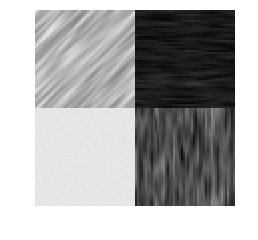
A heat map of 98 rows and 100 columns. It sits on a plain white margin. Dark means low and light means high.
The table splits into 2 rows of 2 panels. Panel 1,1: high, slanting up to the right. Panel 1,2: very low, streaked across, faint in contrast. Panel 2,1: very high, flat. Panel 2,2: low, streaked downward.
